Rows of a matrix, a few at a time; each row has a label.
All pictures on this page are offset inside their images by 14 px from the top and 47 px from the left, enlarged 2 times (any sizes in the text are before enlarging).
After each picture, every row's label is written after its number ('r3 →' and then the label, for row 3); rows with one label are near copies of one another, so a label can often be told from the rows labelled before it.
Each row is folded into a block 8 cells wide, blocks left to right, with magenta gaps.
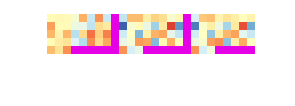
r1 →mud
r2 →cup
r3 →cup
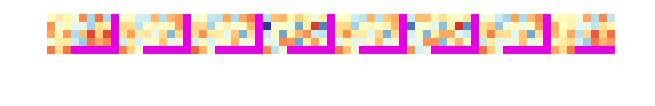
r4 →mud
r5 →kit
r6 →kit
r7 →cup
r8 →kit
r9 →cup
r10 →kit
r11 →mud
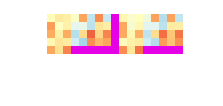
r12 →mud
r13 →mud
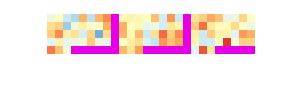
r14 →kit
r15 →mud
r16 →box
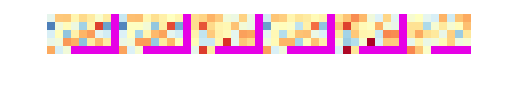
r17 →cup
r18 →cup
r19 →box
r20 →cup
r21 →box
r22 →kit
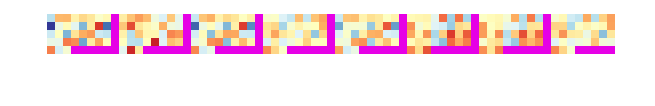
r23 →cup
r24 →box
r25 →cup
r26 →kit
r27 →cup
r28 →mud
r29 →mud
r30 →kit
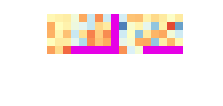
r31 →mud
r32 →cup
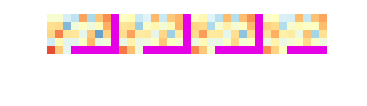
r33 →kit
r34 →kit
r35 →kit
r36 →kit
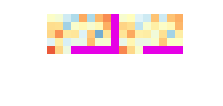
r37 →kit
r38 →kit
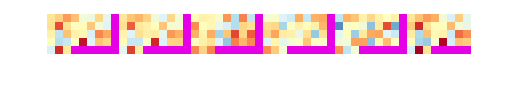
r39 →box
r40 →box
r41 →mud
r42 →kit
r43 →cup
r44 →box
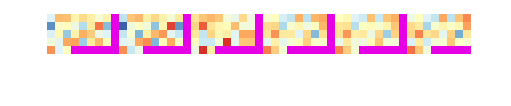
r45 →cup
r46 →cup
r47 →box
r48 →kit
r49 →kit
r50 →kit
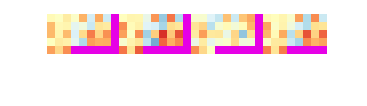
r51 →mud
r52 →mud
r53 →kit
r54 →mud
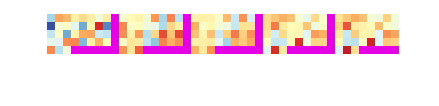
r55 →cup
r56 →mud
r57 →mud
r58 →box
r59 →box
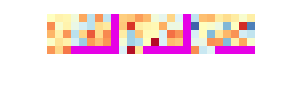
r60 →mud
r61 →box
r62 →cup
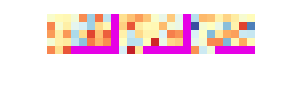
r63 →mud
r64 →box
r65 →cup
